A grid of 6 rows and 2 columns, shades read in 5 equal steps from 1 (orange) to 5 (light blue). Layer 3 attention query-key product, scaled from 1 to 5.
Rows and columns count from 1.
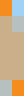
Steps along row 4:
same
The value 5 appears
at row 1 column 2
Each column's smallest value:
1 1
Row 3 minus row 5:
0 0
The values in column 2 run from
1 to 5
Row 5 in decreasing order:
3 3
